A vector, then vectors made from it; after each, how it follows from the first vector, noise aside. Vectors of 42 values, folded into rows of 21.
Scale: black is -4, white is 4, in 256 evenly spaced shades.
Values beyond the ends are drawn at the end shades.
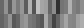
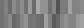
shrunk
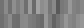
shrunk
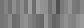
shrunk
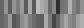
copied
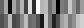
scaled up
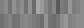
shrunk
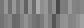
shrunk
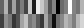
scaled up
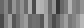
copied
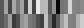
scaled up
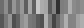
copied
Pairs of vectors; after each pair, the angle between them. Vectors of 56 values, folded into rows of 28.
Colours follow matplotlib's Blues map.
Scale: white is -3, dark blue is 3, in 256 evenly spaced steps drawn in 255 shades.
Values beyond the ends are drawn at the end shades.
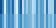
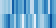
orthogonal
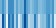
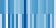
nearly parallel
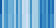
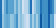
nearly parallel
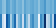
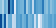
orthogonal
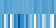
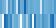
partly opposed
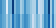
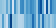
partly opposed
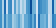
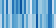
nearly opposite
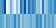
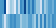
nearly parallel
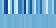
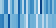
partly aligned
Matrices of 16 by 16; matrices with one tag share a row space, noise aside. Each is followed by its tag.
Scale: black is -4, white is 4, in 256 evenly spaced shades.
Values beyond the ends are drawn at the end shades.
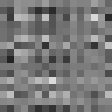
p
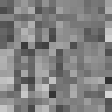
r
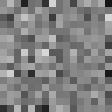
r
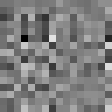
r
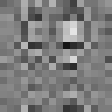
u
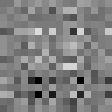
u
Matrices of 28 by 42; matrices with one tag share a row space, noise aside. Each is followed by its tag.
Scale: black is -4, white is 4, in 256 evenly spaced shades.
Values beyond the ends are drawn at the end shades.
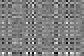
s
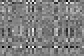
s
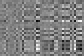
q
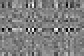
s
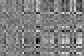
q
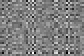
s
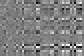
q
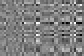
q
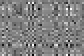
s
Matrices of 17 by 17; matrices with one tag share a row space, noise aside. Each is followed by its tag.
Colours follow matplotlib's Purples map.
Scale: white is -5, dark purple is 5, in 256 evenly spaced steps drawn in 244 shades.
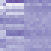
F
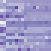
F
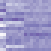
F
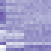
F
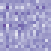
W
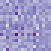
W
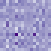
W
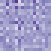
W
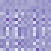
W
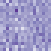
W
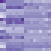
F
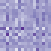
W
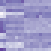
F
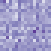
W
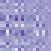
W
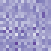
W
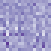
W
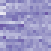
F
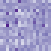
W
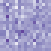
W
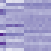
F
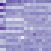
F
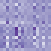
W
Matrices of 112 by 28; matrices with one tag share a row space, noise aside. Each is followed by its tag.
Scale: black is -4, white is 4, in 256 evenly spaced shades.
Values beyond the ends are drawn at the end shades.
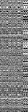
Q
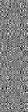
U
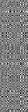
U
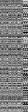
Q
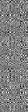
U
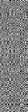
U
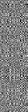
U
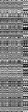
Q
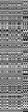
Q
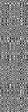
U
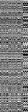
Q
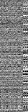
Q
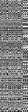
Q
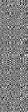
U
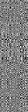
U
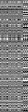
Q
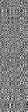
U
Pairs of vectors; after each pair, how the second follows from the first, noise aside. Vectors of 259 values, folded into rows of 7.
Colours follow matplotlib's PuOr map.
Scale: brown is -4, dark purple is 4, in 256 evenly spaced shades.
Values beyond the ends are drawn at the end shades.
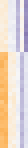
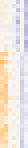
shrunk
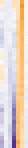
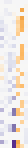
partly zeroed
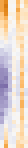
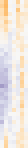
shrunk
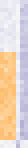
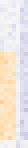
shrunk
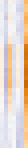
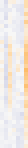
shrunk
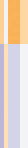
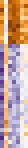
scaled up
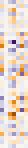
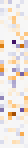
partly zeroed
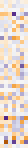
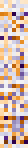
scaled up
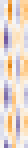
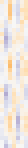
shrunk
